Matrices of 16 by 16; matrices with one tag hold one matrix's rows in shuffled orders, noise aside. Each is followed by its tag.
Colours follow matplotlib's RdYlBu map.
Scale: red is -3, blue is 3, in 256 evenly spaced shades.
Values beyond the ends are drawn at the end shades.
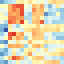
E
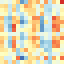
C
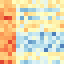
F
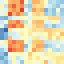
E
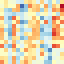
C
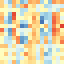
C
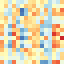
C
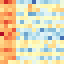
F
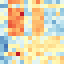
E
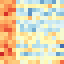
F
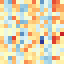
C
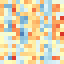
C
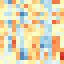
C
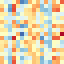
C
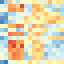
E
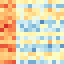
F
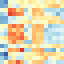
E
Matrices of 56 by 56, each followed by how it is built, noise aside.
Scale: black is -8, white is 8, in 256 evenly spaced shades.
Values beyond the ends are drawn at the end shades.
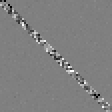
banded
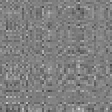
low rank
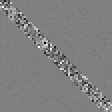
banded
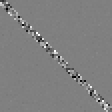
banded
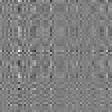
low rank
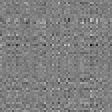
low rank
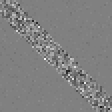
banded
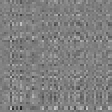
low rank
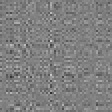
low rank
